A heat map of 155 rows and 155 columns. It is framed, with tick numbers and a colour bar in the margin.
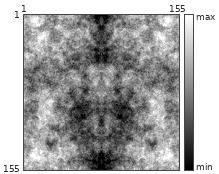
Mirror symmetry: left to right. Stripes: none. Slope: none. Ninth with the lowest average: bottom middle. Histogram: bell-shaped.
